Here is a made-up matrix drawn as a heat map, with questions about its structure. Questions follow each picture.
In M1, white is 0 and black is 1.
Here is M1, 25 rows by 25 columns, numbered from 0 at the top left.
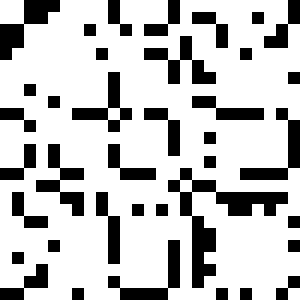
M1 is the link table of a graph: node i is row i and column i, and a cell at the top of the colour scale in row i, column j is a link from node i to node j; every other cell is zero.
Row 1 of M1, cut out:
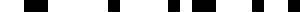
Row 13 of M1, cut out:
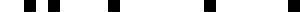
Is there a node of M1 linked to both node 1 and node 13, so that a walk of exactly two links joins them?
yes
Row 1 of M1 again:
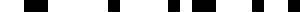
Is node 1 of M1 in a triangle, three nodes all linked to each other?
yes
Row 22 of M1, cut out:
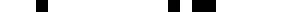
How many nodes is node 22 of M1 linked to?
4
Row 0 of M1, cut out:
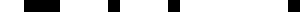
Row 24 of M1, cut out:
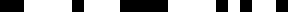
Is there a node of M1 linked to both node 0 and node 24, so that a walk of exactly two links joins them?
no
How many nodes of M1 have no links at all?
0
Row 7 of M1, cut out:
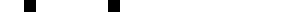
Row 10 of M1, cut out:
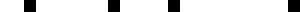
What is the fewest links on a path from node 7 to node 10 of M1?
2
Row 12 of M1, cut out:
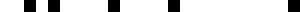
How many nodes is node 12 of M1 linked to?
5
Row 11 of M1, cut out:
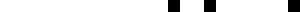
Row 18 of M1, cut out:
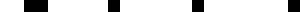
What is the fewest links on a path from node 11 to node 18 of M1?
2
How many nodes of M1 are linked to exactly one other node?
0
